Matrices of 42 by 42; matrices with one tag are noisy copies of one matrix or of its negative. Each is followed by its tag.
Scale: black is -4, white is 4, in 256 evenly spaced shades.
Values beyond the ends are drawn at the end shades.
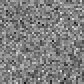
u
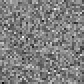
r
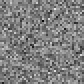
r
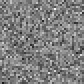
r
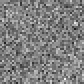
u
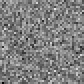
r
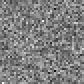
r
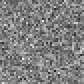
r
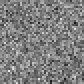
u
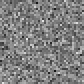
r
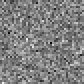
r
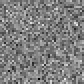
u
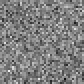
u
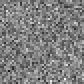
u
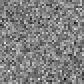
u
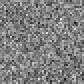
u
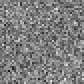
u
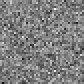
r
